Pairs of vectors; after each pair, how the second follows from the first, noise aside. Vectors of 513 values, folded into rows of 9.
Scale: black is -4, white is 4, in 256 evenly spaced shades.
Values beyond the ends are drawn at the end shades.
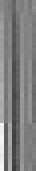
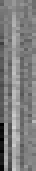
negated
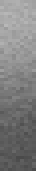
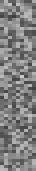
shuffled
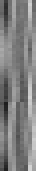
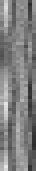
negated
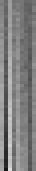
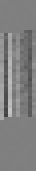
partly zeroed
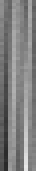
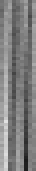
negated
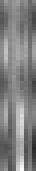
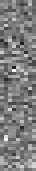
shuffled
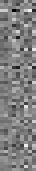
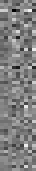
copied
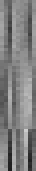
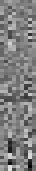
sign-scrambled
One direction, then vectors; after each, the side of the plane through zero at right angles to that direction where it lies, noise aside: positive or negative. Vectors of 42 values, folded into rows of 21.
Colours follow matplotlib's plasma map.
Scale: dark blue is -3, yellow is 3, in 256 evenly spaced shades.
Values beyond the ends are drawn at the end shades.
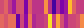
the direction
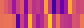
positive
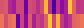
positive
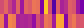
positive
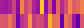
positive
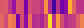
positive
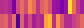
positive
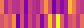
positive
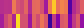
negative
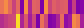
negative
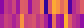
negative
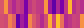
positive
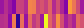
positive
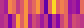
negative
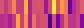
negative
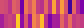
negative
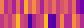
negative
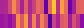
negative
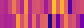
negative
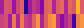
positive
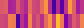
positive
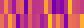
positive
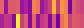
negative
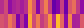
positive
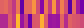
negative
